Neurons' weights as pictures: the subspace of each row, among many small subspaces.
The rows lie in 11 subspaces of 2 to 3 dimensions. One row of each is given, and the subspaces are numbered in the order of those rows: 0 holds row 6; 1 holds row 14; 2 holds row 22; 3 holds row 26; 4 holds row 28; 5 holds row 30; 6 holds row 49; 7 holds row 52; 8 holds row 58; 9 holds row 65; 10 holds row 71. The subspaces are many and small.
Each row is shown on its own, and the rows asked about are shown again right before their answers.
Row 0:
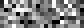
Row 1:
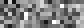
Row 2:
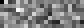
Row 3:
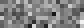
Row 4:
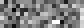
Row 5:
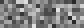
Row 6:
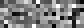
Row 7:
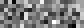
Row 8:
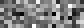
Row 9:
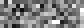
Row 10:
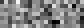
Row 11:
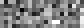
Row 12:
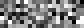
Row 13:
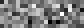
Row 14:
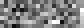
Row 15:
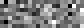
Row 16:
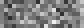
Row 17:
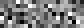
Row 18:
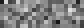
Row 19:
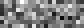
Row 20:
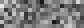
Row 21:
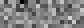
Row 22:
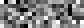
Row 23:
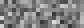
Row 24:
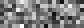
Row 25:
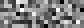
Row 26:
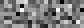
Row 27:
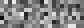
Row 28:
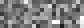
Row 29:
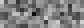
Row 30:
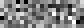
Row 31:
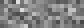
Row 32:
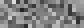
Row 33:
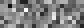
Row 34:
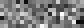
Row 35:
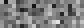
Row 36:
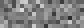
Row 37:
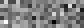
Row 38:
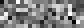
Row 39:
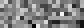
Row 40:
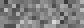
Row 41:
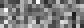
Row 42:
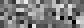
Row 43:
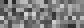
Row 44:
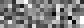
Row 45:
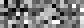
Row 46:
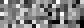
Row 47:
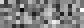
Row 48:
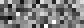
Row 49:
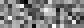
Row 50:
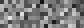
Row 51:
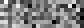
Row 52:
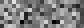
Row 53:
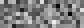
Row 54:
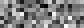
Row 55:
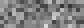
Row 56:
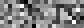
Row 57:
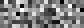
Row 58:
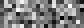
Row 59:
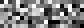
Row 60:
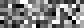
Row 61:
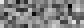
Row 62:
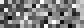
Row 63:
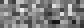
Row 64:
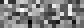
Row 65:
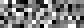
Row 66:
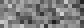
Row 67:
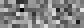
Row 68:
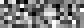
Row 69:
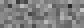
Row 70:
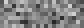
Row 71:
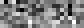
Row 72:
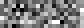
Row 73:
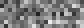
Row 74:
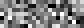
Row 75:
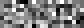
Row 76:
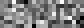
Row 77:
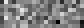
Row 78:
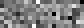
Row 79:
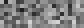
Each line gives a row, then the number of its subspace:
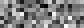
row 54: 7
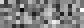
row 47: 4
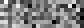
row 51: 6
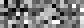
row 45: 3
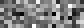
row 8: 0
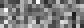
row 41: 0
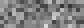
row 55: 7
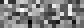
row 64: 10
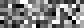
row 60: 6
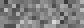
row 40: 8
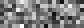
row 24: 8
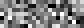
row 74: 2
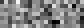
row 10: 4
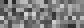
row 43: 9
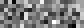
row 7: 9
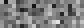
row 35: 10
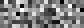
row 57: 3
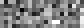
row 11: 4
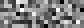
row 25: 3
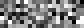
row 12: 5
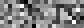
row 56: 6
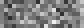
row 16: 7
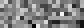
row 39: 0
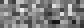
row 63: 10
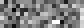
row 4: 1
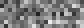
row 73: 0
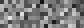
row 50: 9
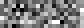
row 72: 1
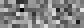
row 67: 3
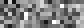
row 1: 7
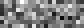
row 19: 8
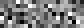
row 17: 2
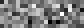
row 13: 0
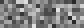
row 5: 6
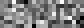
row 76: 3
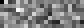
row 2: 5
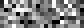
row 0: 8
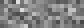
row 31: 2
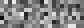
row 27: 9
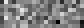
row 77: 2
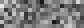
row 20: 7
